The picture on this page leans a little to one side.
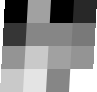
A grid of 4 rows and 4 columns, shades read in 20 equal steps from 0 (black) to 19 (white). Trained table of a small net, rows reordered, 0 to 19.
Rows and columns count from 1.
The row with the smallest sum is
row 1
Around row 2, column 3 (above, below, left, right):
0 12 10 9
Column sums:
30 54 32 42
